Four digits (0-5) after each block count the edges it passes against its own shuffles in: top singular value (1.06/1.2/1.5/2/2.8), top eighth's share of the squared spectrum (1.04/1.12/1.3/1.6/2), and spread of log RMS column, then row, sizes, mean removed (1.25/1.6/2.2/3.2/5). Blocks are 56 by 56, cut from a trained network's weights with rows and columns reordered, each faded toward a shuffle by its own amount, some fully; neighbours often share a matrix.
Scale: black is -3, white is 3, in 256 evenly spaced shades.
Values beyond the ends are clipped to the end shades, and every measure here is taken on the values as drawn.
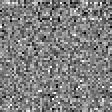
3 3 0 1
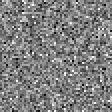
0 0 0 0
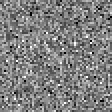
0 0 0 0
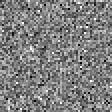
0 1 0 0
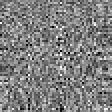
4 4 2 2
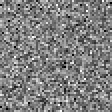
0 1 0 0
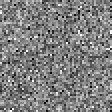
2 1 0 0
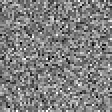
0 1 0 0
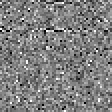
3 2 0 2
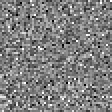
2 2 0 1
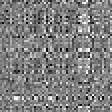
4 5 3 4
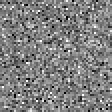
0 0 0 0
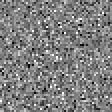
0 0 0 0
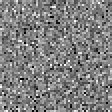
2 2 0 1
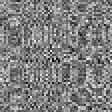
4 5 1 2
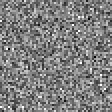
0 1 0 0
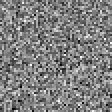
2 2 0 0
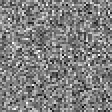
3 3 0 1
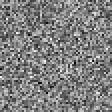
1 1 0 0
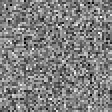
2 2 0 0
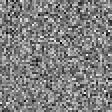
2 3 0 0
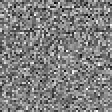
3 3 0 1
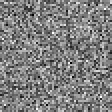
2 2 0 0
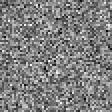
2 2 0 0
